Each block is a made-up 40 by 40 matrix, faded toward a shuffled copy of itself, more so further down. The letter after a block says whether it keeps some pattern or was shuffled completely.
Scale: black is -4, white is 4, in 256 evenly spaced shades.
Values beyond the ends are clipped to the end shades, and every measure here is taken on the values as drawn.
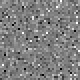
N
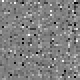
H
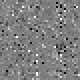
H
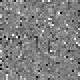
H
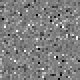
N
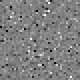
N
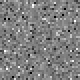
N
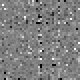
H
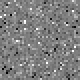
N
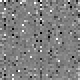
H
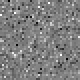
N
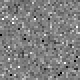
N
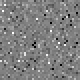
N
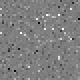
N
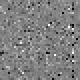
H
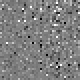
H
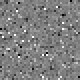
N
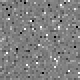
N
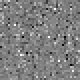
N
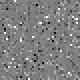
N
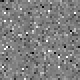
N
